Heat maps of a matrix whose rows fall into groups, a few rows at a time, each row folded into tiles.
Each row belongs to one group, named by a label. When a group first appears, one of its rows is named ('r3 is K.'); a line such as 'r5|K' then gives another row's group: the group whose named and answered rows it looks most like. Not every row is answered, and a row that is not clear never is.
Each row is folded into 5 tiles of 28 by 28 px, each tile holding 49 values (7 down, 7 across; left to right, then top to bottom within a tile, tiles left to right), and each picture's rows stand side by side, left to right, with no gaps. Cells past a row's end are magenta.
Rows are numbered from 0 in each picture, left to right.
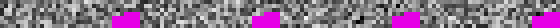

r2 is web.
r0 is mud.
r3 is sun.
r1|sun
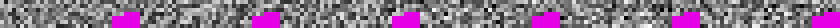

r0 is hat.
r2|sun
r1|mud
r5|web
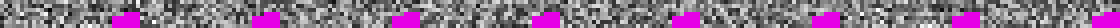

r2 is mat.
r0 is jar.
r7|mat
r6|jar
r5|hat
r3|mud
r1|sun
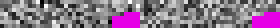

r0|web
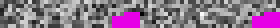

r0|mud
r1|hat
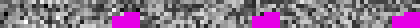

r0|jar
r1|sun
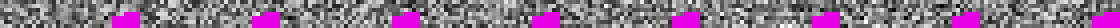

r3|sun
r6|web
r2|sun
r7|mud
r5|jar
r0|hat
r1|mat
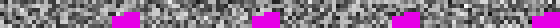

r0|hat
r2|mud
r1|mat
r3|jar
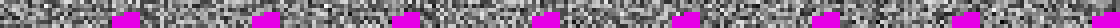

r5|sun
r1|sun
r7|jar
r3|sun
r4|hat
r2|jar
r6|mud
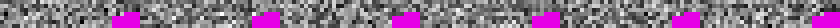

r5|jar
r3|jar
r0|jar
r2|mud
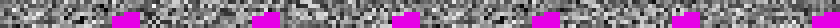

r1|mat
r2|mat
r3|web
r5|jar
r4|mat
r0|web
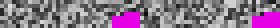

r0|mud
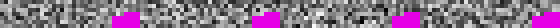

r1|mat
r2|jar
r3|hat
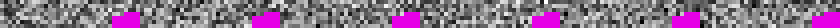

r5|mat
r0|mat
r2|jar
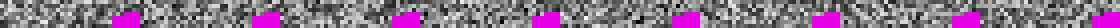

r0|mud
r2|sun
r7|hat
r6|mat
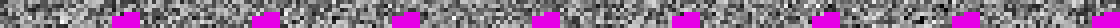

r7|sun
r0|sun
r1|hat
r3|jar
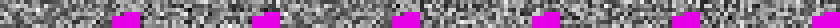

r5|sun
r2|web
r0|web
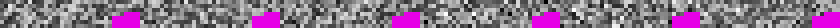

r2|mud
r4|web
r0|mud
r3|mat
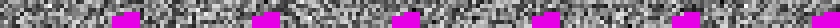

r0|sun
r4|jar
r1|mud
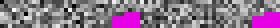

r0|web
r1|hat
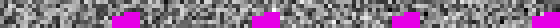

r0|mud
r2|mat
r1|hat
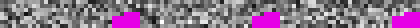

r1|sun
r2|mat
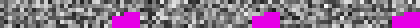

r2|web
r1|mat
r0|hat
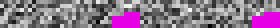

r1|hat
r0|mud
